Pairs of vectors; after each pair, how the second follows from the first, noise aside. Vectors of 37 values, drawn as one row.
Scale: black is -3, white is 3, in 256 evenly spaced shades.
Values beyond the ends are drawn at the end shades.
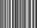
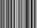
negated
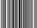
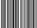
sign-scrambled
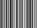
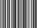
negated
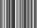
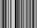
negated
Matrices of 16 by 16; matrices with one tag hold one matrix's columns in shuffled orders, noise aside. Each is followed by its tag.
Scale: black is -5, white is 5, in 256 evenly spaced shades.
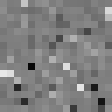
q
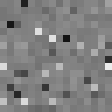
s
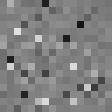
s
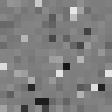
q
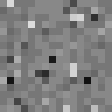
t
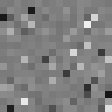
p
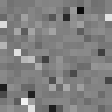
p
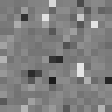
t
